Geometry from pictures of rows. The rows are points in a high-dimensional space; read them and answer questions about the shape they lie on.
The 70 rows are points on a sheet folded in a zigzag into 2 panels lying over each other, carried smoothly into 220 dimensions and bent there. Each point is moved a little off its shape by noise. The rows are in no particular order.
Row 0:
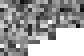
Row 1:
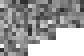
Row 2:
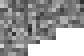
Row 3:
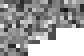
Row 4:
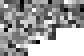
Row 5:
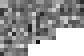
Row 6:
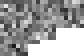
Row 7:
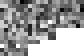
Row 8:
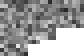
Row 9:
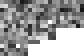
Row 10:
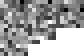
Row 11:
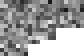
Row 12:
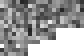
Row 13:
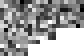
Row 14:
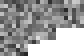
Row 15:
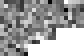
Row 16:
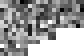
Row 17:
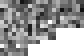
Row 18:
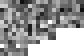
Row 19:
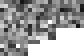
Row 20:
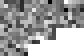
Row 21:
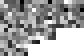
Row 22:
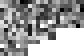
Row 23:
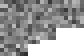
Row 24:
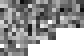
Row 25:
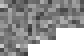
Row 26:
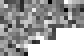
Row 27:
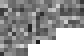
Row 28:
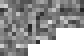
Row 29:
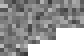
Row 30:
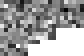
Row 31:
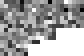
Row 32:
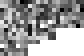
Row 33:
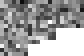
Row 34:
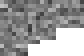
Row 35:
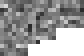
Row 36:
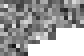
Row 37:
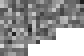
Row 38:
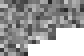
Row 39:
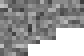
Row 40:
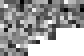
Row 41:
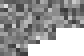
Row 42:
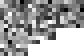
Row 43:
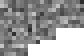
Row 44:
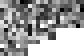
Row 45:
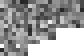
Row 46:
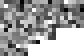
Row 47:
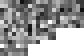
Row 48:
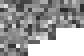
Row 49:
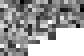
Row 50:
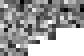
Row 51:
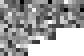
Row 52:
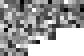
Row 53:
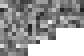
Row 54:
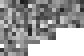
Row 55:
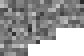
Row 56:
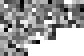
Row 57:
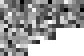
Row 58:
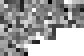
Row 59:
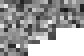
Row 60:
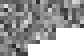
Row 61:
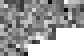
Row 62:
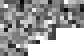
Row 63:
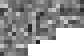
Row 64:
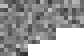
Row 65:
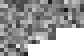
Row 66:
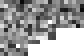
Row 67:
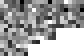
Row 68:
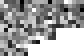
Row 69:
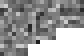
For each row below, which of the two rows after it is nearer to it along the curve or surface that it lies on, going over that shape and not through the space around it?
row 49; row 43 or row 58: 58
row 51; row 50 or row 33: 33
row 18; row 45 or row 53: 53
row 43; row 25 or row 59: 25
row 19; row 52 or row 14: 52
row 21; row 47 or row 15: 15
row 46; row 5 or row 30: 30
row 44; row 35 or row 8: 35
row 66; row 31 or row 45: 31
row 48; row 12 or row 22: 22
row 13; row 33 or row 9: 9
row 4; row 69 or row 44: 44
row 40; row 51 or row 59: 59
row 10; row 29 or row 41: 29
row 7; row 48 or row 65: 48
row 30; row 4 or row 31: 4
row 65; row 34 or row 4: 34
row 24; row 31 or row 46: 46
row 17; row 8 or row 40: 40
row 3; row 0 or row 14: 0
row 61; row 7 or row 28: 7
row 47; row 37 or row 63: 63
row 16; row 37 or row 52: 52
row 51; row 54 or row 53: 54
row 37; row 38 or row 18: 38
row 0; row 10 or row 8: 10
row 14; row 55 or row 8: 8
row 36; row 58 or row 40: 40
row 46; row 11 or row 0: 0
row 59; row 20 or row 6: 6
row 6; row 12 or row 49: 49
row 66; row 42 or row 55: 42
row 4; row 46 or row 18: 46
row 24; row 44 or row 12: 44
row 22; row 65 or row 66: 66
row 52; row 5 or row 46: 46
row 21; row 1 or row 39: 1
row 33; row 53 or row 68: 68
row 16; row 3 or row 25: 3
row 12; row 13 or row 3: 13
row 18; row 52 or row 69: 69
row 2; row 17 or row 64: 64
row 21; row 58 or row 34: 58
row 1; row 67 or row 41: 67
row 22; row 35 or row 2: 35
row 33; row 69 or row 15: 15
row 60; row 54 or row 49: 49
